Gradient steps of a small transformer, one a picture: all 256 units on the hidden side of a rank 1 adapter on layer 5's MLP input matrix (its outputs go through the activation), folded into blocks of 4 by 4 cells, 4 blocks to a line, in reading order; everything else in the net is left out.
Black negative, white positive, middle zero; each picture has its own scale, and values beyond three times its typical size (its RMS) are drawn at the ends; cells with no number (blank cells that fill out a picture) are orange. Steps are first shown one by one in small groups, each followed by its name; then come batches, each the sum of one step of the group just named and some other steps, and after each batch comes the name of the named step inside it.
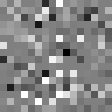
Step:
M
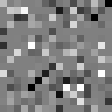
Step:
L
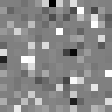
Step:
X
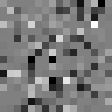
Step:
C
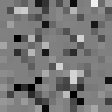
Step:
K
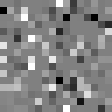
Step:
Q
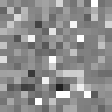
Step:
M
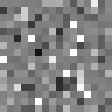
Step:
Q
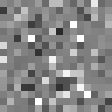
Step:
M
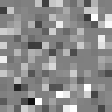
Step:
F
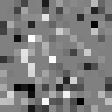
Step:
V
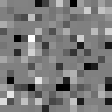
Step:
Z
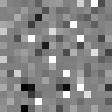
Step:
V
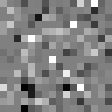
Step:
V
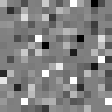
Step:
V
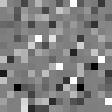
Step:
V
